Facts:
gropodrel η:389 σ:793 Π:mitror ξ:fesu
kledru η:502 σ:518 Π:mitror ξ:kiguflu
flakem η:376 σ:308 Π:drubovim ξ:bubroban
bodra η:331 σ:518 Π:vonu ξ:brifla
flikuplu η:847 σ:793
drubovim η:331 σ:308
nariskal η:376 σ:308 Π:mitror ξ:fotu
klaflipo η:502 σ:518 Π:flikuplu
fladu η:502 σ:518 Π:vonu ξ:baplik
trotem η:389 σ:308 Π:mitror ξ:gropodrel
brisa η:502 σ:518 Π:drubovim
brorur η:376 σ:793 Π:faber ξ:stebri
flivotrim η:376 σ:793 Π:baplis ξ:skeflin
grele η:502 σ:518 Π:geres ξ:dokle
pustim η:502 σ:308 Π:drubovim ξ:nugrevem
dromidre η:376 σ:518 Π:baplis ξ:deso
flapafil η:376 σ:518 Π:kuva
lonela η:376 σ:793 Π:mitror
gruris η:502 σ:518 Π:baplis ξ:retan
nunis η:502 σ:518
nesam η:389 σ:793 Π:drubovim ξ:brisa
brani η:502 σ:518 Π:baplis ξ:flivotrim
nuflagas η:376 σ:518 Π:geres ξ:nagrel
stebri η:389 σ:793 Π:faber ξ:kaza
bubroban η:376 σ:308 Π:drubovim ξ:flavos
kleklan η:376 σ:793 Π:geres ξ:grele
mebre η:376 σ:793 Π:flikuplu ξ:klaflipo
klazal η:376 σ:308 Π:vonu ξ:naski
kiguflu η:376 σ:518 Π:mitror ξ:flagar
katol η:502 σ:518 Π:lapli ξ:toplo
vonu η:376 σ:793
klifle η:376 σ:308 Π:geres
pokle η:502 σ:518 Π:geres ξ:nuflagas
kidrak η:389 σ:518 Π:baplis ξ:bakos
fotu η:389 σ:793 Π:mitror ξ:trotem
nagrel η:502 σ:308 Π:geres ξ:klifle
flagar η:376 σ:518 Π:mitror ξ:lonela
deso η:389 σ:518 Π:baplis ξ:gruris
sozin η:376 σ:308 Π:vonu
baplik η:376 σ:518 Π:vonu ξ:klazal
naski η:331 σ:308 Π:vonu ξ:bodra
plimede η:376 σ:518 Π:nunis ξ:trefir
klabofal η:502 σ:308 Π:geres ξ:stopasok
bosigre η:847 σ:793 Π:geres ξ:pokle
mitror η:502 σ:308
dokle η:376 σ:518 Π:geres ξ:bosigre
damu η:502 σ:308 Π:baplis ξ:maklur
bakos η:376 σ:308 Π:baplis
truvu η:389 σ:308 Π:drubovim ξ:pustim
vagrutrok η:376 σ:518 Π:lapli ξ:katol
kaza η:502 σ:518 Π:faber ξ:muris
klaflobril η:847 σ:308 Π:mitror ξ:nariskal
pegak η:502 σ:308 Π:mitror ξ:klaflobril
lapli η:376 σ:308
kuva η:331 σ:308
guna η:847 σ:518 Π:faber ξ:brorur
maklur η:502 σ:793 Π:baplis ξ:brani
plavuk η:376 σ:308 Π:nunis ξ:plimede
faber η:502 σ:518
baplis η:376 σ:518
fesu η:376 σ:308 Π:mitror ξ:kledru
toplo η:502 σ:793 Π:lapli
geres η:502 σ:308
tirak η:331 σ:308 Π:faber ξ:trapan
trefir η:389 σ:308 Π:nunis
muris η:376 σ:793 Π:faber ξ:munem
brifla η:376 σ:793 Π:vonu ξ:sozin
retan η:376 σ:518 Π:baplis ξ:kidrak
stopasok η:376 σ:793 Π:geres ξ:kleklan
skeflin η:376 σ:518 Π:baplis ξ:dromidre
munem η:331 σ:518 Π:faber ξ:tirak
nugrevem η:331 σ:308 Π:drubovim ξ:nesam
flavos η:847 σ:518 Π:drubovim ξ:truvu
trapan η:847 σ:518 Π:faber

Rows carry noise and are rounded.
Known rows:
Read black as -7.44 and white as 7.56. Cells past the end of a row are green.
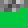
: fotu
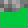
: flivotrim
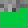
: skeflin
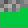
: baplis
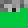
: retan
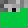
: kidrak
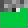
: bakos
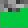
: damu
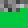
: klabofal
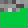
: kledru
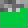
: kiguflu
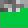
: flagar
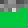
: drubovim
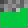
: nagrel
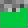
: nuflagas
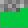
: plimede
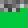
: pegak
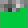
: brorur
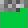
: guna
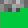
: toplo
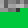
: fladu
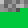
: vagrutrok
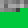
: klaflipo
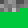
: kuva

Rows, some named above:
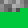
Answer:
toplo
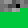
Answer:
trotem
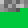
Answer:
vagrutrok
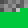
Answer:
nagrel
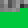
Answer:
bosigre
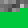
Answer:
klazal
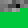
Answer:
trotem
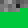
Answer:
pustim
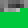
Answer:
fesu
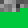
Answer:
naski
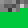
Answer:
bubroban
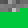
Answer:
geres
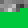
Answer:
munem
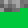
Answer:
flivotrim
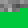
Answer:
dokle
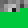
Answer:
gruris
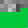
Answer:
bodra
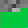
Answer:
lapli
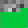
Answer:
brisa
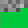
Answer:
flavos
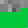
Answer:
flapafil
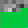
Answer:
pokle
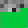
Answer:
deso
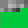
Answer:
brani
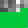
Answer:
lonela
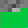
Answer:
lapli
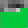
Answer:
fesu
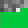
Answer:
klifle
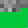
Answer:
skeflin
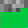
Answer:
toplo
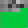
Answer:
gropodrel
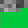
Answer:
nugrevem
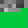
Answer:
tirak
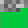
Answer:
vagrutrok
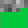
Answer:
stebri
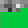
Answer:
mebre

